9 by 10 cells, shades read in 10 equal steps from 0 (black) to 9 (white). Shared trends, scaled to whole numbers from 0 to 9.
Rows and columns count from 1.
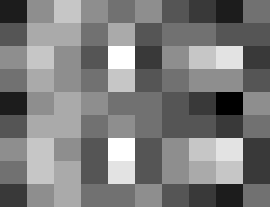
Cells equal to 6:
10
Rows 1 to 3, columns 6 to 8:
5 3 2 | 3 4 4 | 2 5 7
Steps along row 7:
up down down up down up up up down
